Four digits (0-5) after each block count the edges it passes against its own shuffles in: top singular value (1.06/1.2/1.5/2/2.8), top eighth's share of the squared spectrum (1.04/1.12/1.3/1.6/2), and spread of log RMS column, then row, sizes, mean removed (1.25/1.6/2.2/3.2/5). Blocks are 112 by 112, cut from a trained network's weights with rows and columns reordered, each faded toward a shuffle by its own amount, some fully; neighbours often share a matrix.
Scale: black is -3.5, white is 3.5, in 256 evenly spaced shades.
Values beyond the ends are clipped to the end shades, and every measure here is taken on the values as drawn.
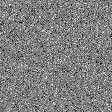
0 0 0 0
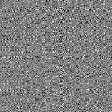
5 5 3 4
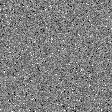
0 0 0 0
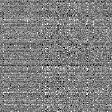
4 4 3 2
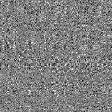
4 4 2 3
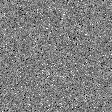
0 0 0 0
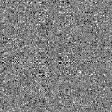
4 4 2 3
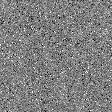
1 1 0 1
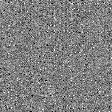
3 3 1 2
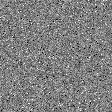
0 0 0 0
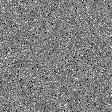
0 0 0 0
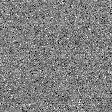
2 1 0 0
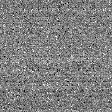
3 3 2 1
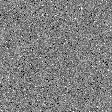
1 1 0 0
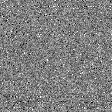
2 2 0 2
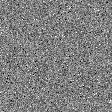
1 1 0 1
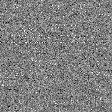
2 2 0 2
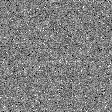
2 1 0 0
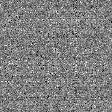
3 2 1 1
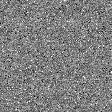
2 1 0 0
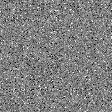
3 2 1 1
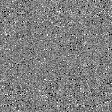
3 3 1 2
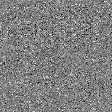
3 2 1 2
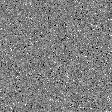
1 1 0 0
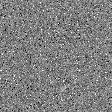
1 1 1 0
